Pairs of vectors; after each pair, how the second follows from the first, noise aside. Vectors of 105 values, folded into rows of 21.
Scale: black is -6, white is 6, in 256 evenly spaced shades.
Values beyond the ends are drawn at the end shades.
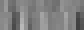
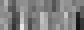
scaled up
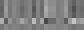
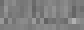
shrunk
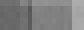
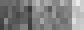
scaled up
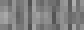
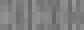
shrunk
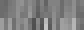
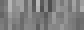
reversed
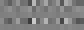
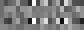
scaled up
